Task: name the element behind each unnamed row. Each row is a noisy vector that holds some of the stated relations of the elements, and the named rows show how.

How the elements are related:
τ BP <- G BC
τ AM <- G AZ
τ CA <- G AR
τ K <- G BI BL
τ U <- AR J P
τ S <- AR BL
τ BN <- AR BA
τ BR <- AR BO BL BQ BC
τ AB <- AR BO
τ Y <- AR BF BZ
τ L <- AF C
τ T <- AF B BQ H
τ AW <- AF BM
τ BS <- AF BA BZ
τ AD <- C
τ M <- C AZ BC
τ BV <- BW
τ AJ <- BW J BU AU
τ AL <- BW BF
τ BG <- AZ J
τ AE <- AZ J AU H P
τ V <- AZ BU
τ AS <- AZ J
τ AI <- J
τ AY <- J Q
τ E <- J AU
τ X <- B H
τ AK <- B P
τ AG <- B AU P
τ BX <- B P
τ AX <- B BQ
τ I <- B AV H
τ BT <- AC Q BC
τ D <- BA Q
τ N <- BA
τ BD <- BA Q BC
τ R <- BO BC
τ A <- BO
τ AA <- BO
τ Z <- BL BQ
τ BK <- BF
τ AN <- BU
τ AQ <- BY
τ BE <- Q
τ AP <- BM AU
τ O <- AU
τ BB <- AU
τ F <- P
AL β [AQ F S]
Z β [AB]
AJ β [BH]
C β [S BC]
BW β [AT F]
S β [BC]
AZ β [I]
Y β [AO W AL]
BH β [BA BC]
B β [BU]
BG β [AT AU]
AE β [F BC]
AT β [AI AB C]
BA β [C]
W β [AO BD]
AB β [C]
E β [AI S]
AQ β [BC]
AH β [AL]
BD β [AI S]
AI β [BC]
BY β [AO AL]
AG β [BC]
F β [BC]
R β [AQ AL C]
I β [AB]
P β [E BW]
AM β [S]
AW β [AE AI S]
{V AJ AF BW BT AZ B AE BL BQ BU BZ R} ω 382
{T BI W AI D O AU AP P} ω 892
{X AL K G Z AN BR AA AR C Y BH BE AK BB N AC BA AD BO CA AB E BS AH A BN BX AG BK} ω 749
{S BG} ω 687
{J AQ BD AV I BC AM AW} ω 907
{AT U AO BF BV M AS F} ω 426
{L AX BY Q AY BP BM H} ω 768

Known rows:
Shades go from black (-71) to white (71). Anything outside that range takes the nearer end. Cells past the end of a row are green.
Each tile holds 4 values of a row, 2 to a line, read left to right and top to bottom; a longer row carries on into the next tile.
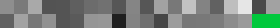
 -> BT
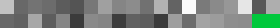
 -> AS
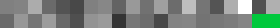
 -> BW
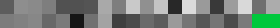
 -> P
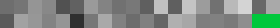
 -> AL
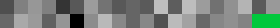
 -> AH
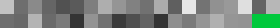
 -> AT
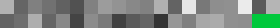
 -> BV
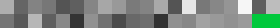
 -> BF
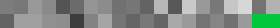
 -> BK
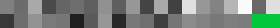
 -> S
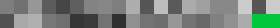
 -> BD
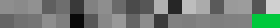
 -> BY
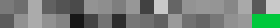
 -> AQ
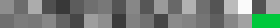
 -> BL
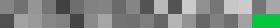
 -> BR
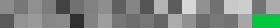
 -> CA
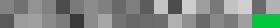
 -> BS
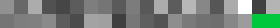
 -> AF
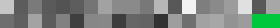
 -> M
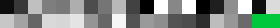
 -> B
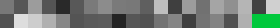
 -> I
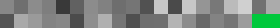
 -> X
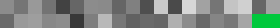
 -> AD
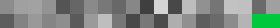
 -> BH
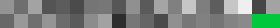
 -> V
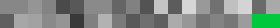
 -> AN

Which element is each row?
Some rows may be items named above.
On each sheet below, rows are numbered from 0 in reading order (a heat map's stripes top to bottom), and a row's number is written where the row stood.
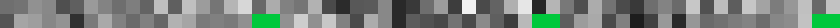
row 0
AL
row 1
AZ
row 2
AM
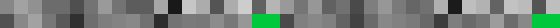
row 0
Q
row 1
L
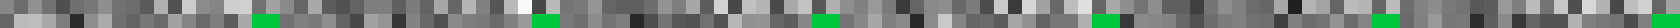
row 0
AB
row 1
BZ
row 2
W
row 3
C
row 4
AX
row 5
AI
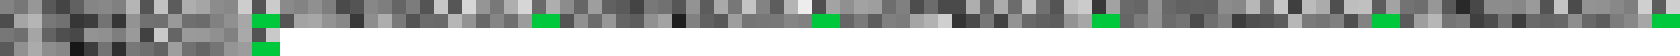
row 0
BD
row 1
BB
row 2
AE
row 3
AJ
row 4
T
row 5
AV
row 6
AQ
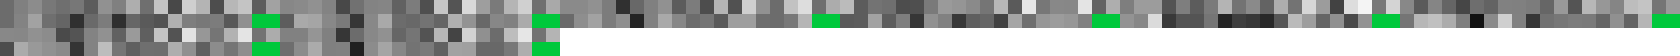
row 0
D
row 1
BE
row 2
G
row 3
F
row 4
AU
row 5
Z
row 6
E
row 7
AR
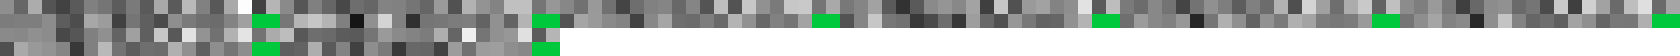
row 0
AF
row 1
Z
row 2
BR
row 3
BC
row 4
Y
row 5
C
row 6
E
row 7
U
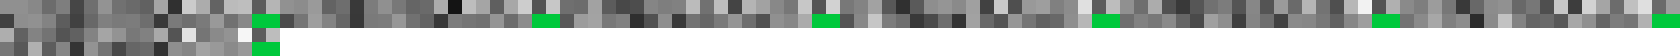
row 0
AY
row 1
BM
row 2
AW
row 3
BC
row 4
BL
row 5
C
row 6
BF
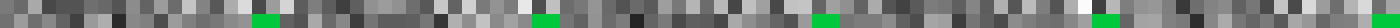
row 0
R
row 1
AO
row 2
BI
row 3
AF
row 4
AC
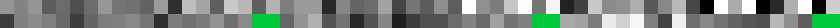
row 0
BP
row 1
BG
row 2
BU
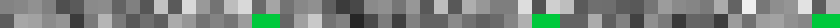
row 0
AN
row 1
J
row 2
U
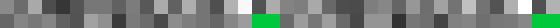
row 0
BQ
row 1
BW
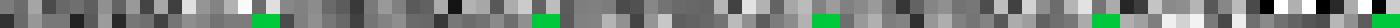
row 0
S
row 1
H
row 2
AG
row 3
BO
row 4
BU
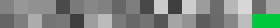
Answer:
BA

